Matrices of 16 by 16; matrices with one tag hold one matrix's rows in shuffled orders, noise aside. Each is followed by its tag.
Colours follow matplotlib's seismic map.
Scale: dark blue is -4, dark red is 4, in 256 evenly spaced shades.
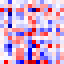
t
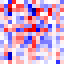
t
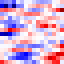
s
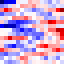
s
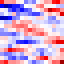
s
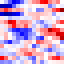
s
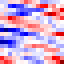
s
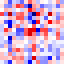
t
